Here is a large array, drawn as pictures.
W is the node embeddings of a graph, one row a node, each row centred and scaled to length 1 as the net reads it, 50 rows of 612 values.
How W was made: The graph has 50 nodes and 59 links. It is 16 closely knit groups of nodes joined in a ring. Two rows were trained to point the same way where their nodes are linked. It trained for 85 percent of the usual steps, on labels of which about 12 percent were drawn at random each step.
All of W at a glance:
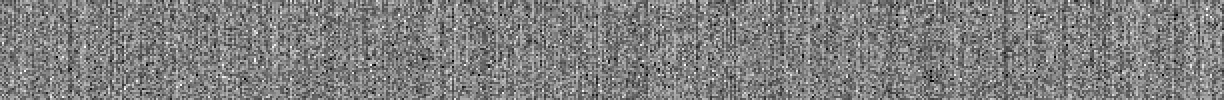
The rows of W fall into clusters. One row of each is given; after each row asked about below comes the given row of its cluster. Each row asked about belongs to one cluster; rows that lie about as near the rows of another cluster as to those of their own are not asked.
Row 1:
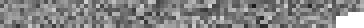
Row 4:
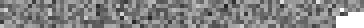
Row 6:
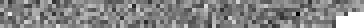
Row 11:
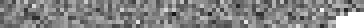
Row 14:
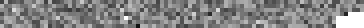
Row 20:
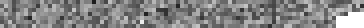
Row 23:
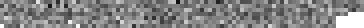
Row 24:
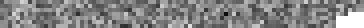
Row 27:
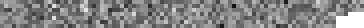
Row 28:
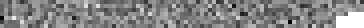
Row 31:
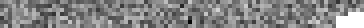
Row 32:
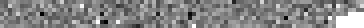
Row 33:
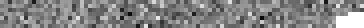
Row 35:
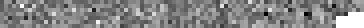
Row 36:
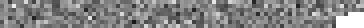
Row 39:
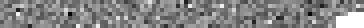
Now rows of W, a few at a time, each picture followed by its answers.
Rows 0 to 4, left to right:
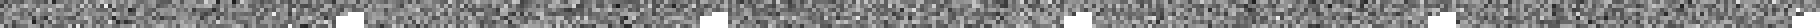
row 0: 1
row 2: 14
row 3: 23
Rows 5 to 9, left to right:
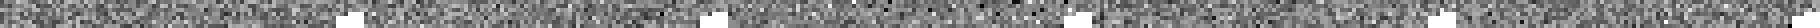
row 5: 4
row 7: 39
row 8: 31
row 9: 35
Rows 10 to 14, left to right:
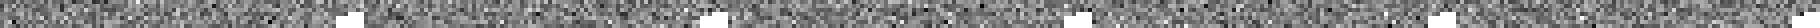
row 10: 35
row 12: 36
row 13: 27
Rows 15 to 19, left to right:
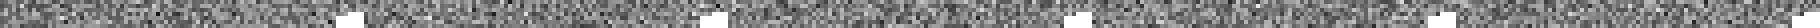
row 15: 31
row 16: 11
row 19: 27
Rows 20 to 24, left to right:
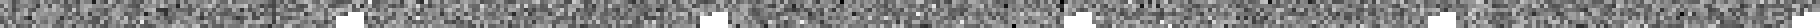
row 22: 14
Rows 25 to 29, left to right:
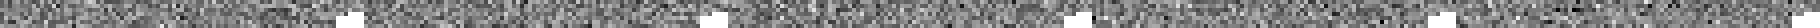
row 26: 32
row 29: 28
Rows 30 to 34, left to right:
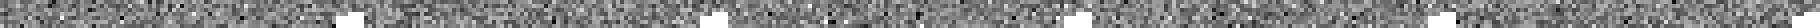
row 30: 32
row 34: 4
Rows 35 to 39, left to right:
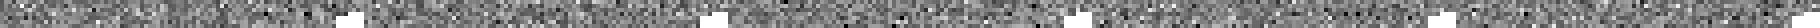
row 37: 14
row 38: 23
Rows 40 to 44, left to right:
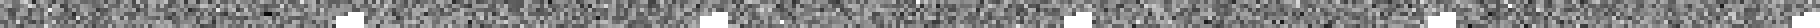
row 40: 20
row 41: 24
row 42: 6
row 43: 33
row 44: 27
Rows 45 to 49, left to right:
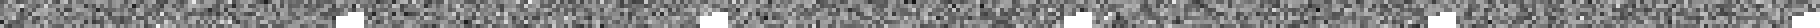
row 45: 1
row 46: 39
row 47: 24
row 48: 6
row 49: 20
